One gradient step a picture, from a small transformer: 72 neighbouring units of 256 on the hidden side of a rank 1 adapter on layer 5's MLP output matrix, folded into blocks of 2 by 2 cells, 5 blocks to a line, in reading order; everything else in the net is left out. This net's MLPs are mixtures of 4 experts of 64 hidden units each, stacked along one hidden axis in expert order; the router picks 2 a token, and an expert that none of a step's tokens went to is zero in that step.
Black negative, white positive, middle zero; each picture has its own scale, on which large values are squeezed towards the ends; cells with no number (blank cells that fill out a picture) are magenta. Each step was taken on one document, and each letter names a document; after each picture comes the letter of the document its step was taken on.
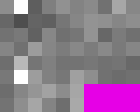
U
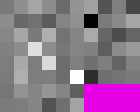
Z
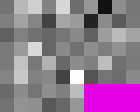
Z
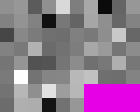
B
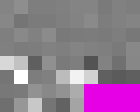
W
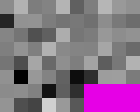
B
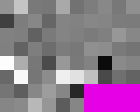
W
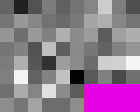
B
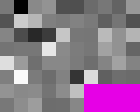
W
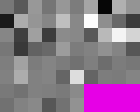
Z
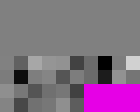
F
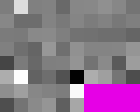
W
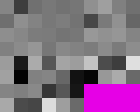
B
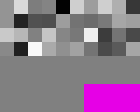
Z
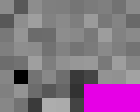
U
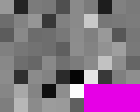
B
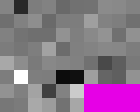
W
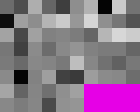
Z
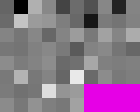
U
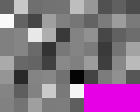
B
